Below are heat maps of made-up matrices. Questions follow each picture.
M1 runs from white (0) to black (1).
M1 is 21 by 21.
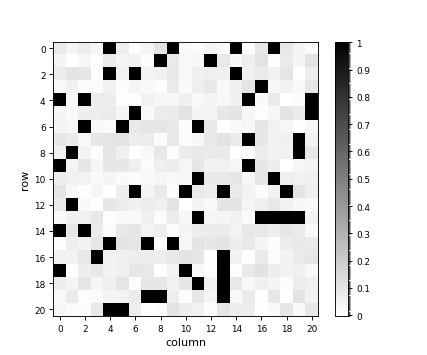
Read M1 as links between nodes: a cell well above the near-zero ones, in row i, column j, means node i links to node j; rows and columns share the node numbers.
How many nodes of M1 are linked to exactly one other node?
2
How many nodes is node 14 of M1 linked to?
2
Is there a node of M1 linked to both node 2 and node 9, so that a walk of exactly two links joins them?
no
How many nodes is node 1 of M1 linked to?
2
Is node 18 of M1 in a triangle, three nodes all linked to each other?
yes
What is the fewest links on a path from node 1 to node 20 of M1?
6
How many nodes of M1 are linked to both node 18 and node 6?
1
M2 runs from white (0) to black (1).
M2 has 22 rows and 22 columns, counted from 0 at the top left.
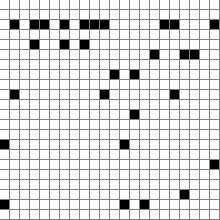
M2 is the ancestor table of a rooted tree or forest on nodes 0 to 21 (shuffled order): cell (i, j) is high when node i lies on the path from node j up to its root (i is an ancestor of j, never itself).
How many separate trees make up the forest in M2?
4
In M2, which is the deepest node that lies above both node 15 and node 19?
5
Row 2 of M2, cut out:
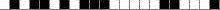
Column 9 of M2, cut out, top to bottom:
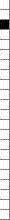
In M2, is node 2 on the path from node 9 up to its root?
yes
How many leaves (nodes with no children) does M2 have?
12
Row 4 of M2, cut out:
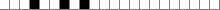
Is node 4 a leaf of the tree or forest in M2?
no
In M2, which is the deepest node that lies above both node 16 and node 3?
2
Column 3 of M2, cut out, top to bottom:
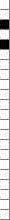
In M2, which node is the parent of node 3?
4
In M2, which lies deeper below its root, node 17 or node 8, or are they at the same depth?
the same depth
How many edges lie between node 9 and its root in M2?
1
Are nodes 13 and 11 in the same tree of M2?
yes
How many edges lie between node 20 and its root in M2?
0
